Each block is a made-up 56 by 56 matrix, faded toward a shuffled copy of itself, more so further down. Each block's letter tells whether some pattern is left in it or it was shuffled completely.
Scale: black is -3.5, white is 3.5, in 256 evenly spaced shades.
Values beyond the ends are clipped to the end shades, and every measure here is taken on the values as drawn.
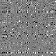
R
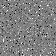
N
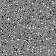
N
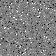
N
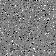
N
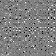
R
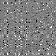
R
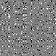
R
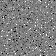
N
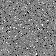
N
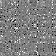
R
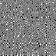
R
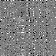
R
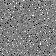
N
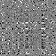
R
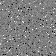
N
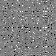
R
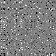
R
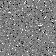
N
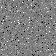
N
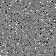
N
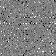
R
